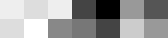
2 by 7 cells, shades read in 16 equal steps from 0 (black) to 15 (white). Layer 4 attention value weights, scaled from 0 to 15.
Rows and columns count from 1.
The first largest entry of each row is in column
1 2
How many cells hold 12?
1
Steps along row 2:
up down down down up down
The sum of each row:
59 68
